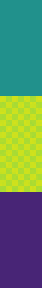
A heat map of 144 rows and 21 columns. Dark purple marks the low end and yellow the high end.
The table splits into 3 rows of 1 panel. Panel 1,1: middling, flat. Panel 2,1: very high, checkered, faint in contrast. Panel 3,1: very low, flat.
